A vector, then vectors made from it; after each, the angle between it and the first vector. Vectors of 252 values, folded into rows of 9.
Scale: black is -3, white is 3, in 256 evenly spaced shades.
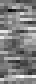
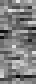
nearly opposite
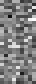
orthogonal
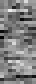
nearly opposite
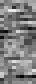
nearly opposite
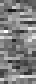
nearly parallel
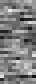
nearly opposite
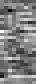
nearly parallel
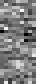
partly opposed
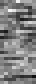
nearly opposite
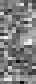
partly aligned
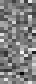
orthogonal
